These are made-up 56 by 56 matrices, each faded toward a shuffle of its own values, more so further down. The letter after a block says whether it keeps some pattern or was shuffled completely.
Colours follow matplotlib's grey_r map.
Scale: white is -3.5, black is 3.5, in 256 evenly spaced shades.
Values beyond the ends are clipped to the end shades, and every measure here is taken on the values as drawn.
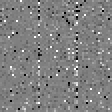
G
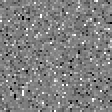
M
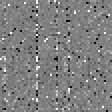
G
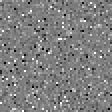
M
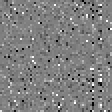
G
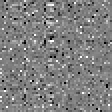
G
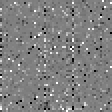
G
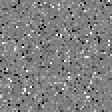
M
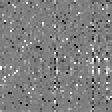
G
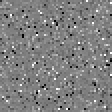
M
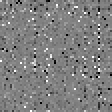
G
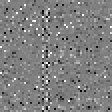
G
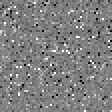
M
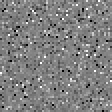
M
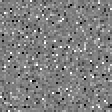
M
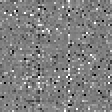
G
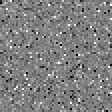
M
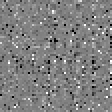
G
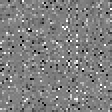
G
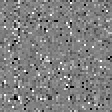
G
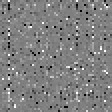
G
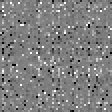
G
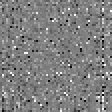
G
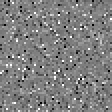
M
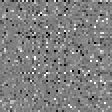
G
